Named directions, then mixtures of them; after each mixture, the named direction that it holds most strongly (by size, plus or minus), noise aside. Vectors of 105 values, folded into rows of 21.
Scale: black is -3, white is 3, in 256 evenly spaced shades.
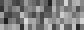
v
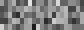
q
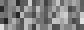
q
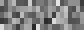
q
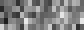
v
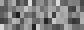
q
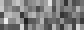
v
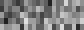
v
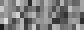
q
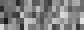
v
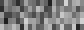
v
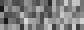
v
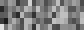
q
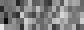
v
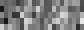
v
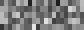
q
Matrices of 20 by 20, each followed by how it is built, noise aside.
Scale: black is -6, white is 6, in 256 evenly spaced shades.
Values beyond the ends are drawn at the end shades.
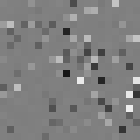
sparse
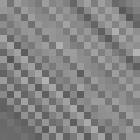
Toeplitz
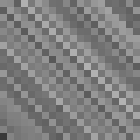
Toeplitz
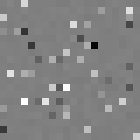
sparse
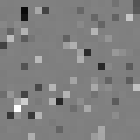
sparse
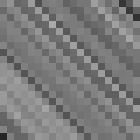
Toeplitz
